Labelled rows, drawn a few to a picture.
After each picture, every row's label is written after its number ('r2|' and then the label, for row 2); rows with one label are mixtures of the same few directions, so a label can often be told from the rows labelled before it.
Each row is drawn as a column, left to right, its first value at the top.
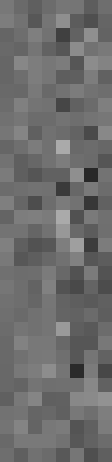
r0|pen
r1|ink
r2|pen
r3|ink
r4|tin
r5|ink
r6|pen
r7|ink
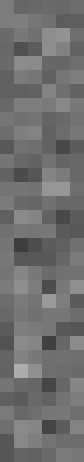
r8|pen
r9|ink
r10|ink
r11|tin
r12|tin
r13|tin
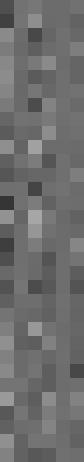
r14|pen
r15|pen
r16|tin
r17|ink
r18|tin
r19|ink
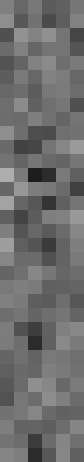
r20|pen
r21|tin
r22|pen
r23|pen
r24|pen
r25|tin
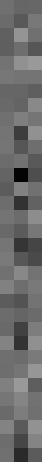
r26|tin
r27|pen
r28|ink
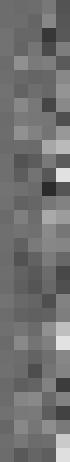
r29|tin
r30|ink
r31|ink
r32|tin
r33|pen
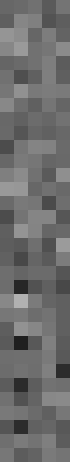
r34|tin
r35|tin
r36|tin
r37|pen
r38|ink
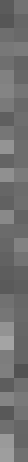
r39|pen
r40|ink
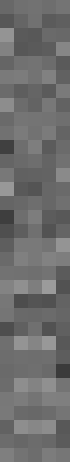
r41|tin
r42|tin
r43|tin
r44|tin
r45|ink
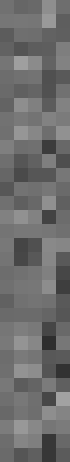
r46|tin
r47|ink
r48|ink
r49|pen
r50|ink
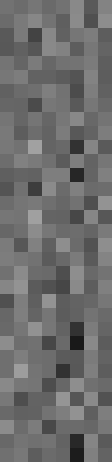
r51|tin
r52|ink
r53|tin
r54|tin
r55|ink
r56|pen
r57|pen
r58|pen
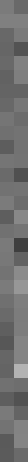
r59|pen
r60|ink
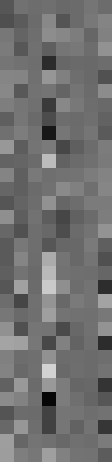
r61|pen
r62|tin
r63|pen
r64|ink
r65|tin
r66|tin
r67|pen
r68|tin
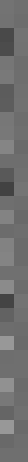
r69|tin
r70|tin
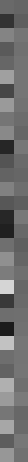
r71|tin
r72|pen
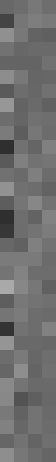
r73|tin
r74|ink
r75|pen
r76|tin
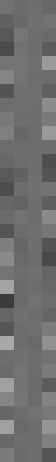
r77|tin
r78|pen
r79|tin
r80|ink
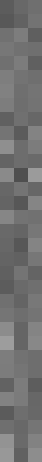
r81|pen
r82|pen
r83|pen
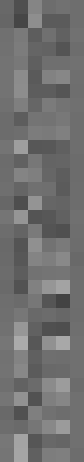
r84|pen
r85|pen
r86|pen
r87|tin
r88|tin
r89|ink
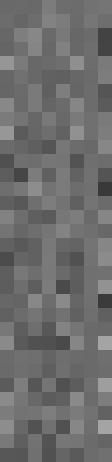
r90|ink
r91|pen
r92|tin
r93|pen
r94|tin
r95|ink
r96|pen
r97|tin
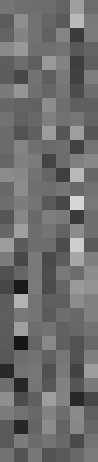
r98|ink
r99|tin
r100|ink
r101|ink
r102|pen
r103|pen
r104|ink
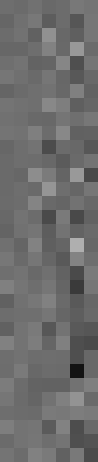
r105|tin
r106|ink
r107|pen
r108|tin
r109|ink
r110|ink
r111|pen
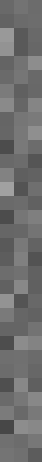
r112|tin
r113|tin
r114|ink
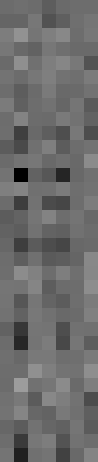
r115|tin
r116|pen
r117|ink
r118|pen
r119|pen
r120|ink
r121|ink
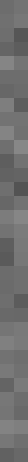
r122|ink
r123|tin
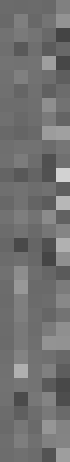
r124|pen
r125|ink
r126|pen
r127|ink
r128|pen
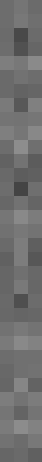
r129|ink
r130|tin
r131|ink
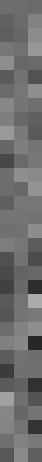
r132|ink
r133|pen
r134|tin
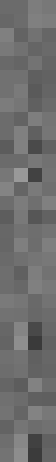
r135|tin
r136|pen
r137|pen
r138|pen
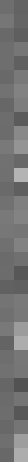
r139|tin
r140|pen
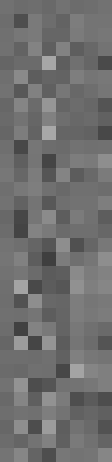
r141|ink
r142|tin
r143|tin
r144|ink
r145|ink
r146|ink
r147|ink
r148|ink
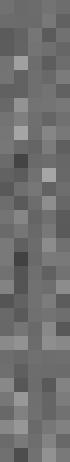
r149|tin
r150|ink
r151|tin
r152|pen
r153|tin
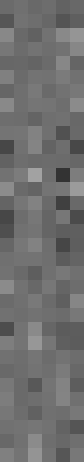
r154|tin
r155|pen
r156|pen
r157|tin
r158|pen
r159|tin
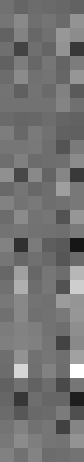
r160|pen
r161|ink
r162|pen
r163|ink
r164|tin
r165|ink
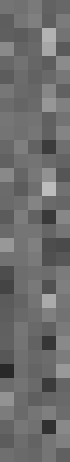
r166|ink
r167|tin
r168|pen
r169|tin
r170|ink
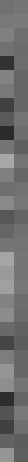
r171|ink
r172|pen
